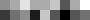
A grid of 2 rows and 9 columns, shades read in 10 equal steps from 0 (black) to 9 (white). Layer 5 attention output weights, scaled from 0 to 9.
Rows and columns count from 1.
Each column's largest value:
5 6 8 6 7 7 3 6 9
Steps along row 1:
up up down same up down up up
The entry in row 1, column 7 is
3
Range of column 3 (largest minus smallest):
3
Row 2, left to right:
2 4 5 1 7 3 0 3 4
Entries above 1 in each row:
9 7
